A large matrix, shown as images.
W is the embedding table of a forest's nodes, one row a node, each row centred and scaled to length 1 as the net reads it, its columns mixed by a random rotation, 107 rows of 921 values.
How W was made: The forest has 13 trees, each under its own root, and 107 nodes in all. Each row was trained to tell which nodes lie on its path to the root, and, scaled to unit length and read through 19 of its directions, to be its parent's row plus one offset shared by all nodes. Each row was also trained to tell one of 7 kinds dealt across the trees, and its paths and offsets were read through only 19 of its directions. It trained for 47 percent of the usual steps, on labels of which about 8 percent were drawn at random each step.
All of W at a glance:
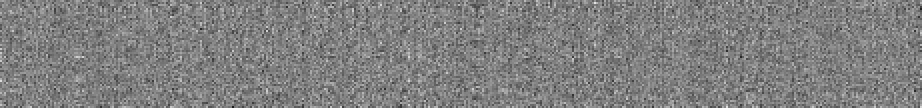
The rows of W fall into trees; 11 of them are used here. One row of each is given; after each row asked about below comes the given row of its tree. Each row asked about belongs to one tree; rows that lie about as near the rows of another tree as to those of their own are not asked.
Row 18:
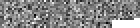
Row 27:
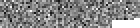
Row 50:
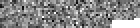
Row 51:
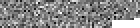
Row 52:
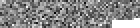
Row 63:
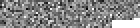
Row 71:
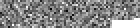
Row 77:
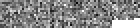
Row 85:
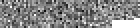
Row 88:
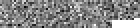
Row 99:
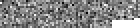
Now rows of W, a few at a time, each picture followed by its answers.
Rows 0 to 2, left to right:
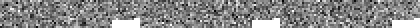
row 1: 52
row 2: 71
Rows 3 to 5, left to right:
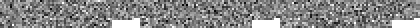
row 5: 51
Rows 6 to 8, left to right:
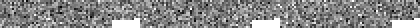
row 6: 77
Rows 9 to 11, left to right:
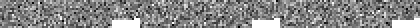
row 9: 77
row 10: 99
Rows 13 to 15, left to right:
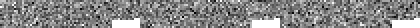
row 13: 52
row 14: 77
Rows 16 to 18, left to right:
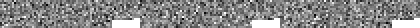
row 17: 50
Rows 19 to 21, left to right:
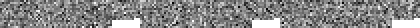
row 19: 77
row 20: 52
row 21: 99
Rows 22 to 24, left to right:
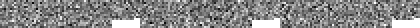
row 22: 77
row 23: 71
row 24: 99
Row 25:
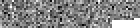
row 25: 88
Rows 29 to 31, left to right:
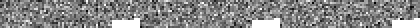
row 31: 71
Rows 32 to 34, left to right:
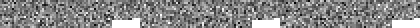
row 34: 99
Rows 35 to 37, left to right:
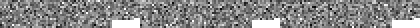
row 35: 71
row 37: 99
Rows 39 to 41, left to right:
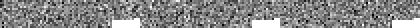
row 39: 99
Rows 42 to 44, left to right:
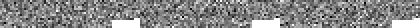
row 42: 88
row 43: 77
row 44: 52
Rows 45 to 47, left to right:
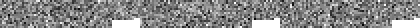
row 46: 88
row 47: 50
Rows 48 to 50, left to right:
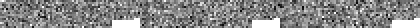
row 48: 52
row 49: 88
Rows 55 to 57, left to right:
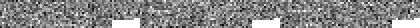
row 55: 71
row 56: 88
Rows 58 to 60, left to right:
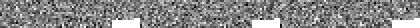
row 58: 71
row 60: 71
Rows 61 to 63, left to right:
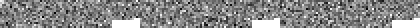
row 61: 52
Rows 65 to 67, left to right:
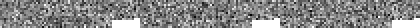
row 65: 88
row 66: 99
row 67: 77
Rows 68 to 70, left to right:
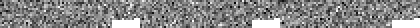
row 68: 99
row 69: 52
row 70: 99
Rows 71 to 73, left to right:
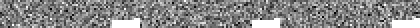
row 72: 71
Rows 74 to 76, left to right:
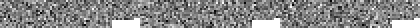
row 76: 88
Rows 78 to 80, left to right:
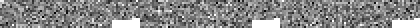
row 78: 52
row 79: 27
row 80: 52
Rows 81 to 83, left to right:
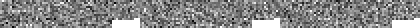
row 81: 52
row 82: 27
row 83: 27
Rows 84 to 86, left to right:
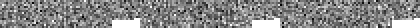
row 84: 77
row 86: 99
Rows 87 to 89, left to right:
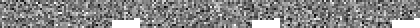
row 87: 71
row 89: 18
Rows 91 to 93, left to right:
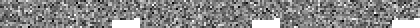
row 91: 27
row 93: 77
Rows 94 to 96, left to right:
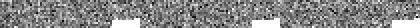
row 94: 77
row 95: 50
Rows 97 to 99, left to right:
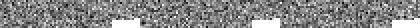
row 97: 99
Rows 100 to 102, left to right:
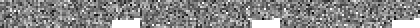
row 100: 77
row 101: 71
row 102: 63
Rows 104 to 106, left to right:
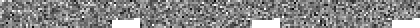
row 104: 52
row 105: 71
